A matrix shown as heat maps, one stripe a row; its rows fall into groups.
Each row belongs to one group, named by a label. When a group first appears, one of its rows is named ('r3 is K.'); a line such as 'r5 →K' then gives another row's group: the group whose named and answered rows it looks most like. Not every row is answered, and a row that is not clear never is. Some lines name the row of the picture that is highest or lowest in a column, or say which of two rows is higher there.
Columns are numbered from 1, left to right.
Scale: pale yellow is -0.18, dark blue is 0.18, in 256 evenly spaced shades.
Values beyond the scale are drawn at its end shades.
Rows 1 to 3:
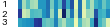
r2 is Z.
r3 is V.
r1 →Z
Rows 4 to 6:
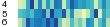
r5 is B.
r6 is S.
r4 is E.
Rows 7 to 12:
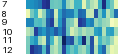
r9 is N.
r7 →V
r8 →B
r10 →S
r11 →N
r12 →V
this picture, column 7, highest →9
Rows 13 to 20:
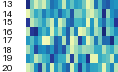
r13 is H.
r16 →V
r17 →H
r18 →S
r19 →Z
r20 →E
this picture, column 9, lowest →15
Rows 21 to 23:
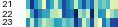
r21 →N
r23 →H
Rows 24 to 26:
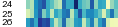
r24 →V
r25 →E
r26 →V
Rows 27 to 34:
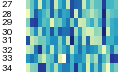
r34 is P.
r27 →B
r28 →B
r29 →V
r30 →B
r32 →E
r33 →H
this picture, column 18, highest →32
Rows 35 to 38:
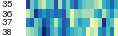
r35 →H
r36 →S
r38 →P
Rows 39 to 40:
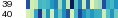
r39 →Z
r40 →E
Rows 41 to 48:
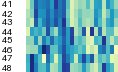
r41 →S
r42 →S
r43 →S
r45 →B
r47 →N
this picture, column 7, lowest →48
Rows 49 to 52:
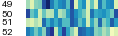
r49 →P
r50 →H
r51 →P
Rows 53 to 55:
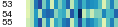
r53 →E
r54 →B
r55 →E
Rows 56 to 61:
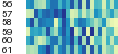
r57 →S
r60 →Z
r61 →P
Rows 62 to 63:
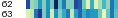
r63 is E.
